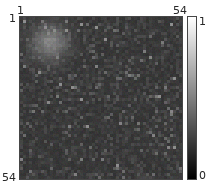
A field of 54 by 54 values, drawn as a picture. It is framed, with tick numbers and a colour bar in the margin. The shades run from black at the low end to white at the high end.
One bump rises in the top left. No regular stripes run through it. No row or column stands out. The values are skewed, with a long tail toward high values. The ninth with the highest average is the top left.
